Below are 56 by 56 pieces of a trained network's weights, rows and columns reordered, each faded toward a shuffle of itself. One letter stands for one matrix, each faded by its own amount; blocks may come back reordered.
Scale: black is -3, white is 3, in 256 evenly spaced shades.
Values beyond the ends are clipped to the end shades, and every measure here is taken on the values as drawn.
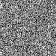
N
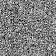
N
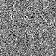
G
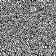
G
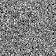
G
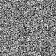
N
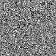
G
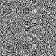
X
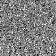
G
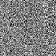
X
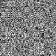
X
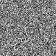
N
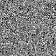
G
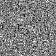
G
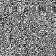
X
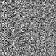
X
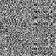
X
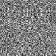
X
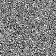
N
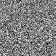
G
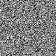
G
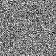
N
